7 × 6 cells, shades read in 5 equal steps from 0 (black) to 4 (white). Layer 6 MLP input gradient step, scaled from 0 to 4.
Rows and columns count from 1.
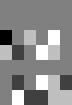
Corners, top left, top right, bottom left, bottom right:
2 2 2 3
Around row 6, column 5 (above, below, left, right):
2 3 4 1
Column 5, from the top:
2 2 4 3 2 3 3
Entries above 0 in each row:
6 6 5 6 6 6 6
